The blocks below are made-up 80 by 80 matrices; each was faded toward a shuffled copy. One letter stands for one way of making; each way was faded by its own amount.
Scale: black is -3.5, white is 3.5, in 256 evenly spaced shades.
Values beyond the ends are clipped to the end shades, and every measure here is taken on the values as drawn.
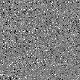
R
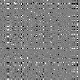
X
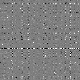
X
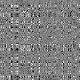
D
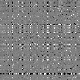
X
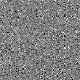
R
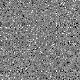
R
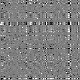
X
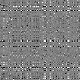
X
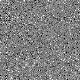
R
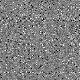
R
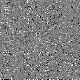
R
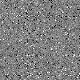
R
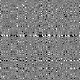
D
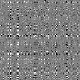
D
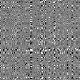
D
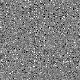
R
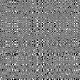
D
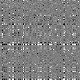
X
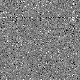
R
